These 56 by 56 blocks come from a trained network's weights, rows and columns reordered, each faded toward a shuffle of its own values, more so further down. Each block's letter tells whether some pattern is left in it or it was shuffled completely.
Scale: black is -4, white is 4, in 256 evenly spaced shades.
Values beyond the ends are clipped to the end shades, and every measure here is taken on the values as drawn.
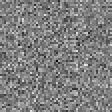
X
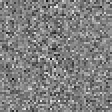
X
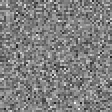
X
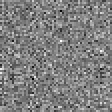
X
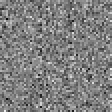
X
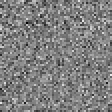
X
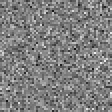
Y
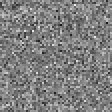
Y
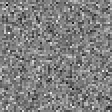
X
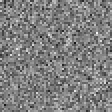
Y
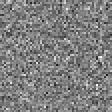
X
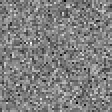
Y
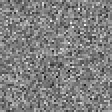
Y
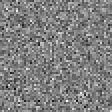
X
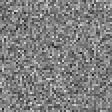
Y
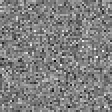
Y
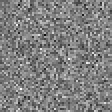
X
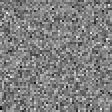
Y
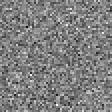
Y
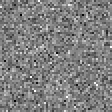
Y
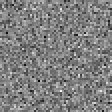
X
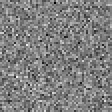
Y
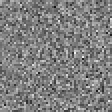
X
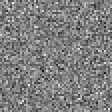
X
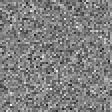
Y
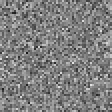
Y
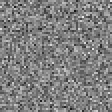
X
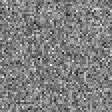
Y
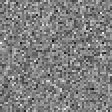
Y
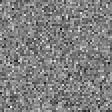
Y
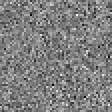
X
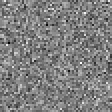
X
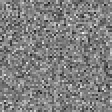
Y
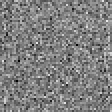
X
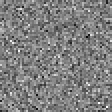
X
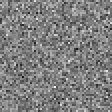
X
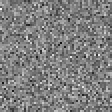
Y
